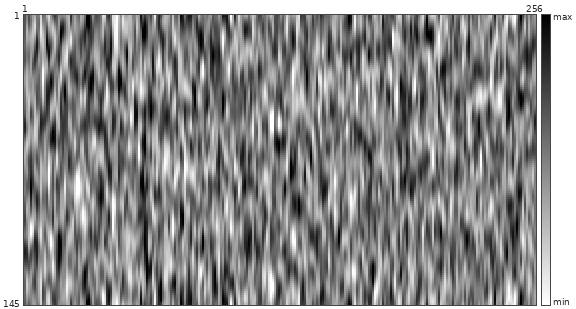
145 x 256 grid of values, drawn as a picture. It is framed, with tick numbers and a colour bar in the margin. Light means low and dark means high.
Mirror symmetry: none. Grain: streaks running down. Slope: none. Average level on the scale: 50%. Histogram: bell-shaped.
